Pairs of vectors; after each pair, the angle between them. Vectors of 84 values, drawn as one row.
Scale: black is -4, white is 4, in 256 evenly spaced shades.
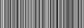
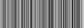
orthogonal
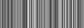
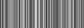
orthogonal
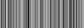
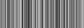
partly aligned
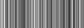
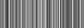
partly aligned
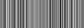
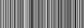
orthogonal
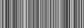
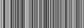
orthogonal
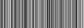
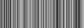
orthogonal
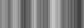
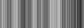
nearly parallel
